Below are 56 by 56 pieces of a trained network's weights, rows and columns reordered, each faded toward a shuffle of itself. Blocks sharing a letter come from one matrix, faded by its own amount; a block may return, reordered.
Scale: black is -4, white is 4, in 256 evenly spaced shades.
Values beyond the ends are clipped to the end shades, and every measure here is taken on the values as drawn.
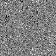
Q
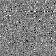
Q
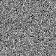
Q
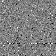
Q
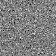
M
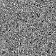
M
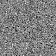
M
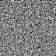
M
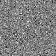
Q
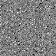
M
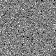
Q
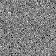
M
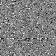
Q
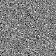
Q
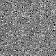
M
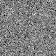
M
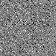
M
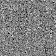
M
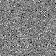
M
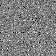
M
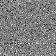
Q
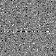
Q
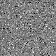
M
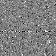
Q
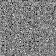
M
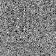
M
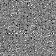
Q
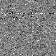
Q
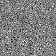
M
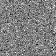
Q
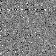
Q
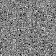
M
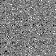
M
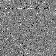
Q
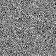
M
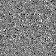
M
